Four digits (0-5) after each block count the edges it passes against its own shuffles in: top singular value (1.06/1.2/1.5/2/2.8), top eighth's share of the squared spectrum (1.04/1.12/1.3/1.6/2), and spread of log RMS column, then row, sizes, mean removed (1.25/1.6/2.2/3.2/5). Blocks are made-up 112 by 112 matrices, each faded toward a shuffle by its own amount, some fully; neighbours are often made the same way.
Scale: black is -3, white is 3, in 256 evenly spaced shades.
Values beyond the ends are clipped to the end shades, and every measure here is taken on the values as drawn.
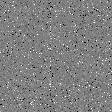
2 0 0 0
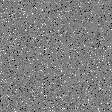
1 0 0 0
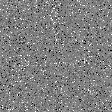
1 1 1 1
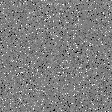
0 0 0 1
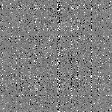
2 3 3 3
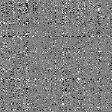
2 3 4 3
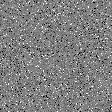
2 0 0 0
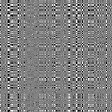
5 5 5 4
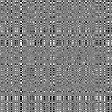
5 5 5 4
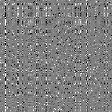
5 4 3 2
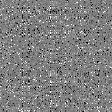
4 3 2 1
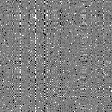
5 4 3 2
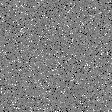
0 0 0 0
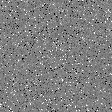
0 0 0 0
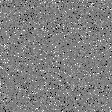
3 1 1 0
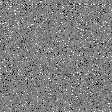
3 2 0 1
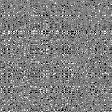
5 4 3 3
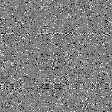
4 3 1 2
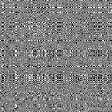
5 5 3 4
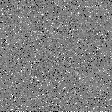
3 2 0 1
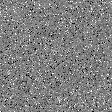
0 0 0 0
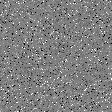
0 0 0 0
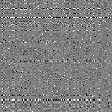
5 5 2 3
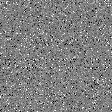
3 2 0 1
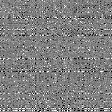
5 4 2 4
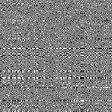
5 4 2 3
